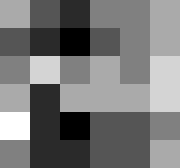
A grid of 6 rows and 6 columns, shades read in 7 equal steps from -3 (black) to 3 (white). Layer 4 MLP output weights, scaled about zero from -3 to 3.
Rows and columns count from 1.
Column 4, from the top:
0 -1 1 1 -1 -1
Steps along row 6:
down same up same up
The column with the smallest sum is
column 3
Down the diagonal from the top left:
1 -2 0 1 -1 1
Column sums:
4 -7 -9 -1 -1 7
